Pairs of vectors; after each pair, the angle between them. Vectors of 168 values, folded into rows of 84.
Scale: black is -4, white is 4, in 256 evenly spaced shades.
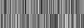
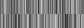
nearly opposite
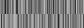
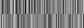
partly aligned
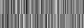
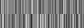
partly opposed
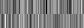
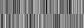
nearly parallel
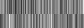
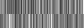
nearly parallel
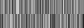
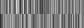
partly aligned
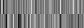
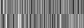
nearly opposite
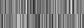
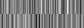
partly aligned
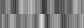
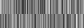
orthogonal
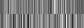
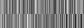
partly opposed
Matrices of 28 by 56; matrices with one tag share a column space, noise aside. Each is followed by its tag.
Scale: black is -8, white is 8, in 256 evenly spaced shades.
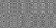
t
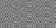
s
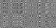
t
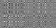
t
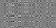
t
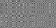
t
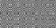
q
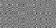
q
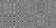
t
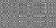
t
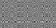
s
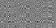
s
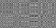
t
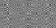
q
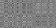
t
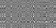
s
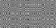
q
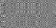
t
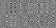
t
